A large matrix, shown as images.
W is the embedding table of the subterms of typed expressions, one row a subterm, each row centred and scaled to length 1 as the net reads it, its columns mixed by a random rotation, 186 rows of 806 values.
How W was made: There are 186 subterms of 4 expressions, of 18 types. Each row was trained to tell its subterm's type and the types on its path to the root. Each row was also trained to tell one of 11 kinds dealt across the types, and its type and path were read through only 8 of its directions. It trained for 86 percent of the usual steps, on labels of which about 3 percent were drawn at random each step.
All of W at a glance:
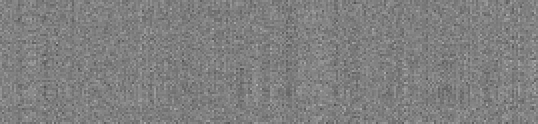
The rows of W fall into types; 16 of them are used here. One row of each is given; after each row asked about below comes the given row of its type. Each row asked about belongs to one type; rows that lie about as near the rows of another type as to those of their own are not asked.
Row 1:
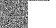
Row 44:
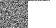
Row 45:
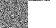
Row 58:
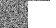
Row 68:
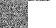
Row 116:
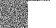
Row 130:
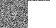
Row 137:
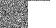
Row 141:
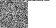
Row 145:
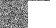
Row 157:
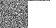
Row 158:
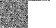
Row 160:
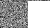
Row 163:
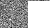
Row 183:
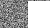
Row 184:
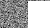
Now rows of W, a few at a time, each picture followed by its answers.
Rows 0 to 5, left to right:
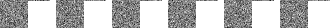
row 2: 45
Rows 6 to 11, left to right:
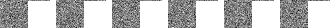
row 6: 145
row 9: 58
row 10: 157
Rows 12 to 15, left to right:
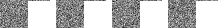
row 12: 44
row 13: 184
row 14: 130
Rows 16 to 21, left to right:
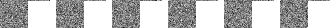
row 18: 137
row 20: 183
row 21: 141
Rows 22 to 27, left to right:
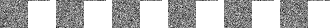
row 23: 160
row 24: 141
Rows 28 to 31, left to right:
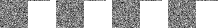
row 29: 1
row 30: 130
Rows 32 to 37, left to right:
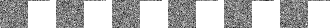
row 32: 184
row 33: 158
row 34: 145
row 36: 160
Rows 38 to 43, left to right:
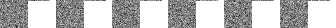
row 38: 45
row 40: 184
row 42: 145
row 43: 184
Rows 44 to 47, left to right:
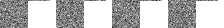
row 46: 160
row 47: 137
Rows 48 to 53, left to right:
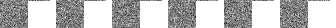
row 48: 44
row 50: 183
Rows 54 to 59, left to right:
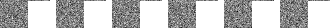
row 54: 183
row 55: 1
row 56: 58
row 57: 130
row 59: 141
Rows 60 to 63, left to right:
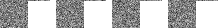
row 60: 45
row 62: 45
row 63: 183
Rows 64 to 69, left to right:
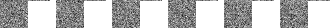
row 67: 1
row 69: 157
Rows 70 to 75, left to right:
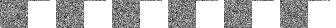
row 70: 45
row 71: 183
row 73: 183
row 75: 1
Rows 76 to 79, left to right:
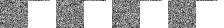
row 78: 58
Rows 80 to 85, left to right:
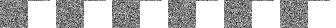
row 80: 130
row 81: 184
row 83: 116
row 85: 45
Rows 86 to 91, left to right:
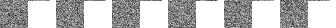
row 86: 157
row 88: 163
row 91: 45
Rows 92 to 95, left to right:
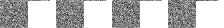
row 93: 157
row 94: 158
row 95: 116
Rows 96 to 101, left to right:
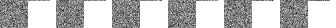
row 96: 158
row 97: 116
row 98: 137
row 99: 68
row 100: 45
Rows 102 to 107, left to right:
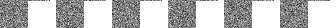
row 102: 137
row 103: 130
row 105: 184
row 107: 58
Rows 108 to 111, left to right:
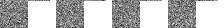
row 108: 68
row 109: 58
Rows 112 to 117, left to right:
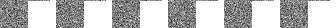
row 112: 183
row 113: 137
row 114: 1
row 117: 130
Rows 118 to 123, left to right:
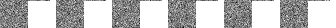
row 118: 145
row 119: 58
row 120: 58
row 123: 137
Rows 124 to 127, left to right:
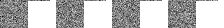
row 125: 184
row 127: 68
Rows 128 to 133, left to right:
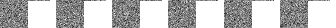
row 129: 1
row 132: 157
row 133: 68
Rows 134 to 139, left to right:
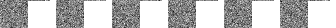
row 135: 116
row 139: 1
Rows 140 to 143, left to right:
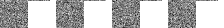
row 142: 130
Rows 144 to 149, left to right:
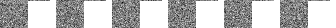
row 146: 130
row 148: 44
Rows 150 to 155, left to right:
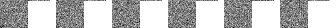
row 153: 68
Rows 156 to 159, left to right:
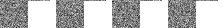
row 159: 137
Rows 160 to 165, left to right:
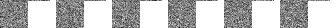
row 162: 160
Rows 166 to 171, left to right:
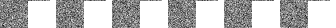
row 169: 1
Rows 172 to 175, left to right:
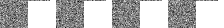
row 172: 184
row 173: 160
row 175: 137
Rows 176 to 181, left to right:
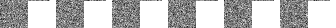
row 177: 141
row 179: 58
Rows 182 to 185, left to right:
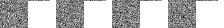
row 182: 141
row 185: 183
